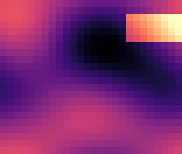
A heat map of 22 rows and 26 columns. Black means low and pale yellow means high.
In the top right lies a patch that is higher than the rest. Values change most from cell to cell in the top right. No overall slope runs across the table. The top right is the ninth with the highest average.
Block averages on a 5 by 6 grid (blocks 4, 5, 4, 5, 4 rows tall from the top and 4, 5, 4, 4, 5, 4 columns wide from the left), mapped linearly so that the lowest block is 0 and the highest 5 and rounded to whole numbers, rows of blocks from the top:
432135
321023
222111
233322
333333
